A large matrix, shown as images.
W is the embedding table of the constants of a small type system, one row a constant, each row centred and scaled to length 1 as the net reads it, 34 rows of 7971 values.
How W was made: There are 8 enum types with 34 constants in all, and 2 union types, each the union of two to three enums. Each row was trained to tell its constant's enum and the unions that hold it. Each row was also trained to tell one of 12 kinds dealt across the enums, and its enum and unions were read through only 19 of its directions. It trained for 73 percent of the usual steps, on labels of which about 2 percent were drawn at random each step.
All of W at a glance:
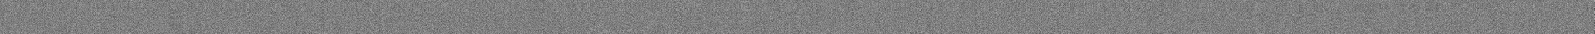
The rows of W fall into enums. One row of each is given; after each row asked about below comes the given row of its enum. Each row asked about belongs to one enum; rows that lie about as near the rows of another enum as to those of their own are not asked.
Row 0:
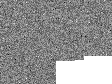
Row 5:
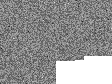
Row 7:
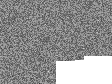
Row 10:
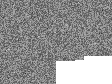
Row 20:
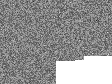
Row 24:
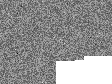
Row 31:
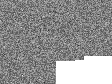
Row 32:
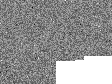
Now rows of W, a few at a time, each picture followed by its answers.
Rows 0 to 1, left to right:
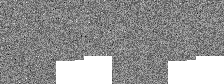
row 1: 20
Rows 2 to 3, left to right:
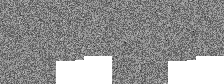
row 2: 10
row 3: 5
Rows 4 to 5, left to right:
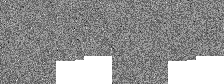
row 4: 32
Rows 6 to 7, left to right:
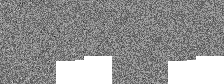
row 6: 32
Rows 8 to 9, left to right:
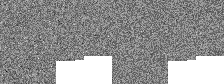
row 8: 31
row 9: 10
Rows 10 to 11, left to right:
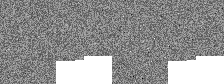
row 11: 5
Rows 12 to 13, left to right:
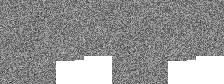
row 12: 24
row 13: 24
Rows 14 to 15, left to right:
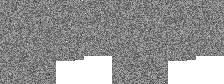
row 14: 0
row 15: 0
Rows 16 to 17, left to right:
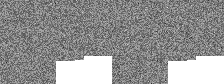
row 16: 7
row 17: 10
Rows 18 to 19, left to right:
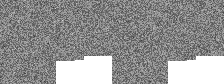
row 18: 24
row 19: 7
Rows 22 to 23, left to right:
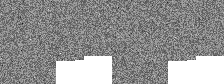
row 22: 31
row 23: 5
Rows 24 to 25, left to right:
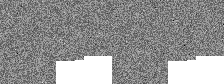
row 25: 10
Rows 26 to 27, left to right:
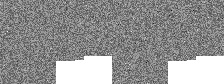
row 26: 31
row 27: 24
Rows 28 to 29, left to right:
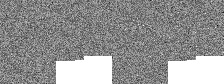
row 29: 7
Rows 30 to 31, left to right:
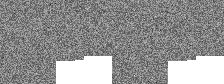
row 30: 31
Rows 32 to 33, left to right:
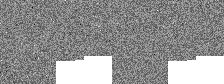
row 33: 5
